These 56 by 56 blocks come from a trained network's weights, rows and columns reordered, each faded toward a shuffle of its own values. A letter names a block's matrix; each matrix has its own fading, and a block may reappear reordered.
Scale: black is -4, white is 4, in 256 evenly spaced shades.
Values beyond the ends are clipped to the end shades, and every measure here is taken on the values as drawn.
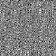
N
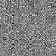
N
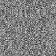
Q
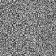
Q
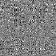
N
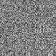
Q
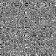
N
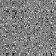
N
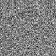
Q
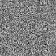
Q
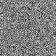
Q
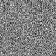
Q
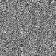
Q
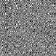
N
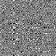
N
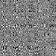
N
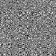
N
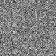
Q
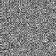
Q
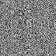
Q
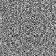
Q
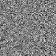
Q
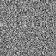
Q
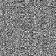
Q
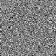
Q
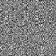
Q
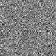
Q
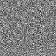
Q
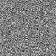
Q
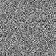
Q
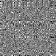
N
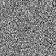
Q
